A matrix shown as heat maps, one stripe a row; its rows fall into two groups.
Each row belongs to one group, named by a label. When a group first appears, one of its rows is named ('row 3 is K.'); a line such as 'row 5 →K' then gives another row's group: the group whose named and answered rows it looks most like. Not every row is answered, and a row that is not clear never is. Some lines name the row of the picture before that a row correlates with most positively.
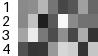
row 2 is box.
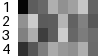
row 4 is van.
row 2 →box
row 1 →van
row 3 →box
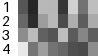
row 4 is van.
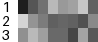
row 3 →box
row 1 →van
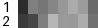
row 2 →van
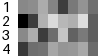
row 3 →box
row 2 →van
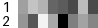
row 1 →box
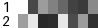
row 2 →box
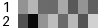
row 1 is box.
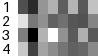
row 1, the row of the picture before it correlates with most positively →2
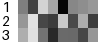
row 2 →box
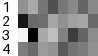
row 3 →van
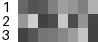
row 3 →van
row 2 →box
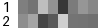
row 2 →box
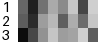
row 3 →van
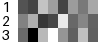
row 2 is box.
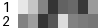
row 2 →box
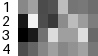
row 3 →van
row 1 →box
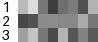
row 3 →box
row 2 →van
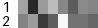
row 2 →box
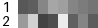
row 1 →van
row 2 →box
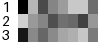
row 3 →van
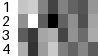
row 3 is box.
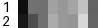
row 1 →van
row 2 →van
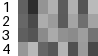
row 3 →van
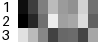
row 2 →van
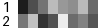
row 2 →box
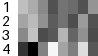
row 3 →box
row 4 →van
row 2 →box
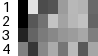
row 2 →van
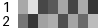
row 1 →box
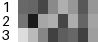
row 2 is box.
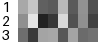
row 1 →box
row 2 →box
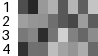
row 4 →van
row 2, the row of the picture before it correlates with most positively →1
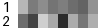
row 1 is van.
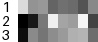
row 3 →van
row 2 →van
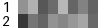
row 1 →box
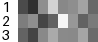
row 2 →box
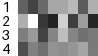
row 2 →box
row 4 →van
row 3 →box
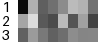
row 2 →box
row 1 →van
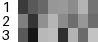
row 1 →van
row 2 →van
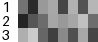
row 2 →van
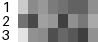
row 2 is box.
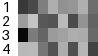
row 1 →van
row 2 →box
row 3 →van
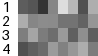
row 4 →van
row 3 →box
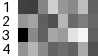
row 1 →van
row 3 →van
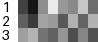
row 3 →box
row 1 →van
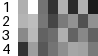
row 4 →van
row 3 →box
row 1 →box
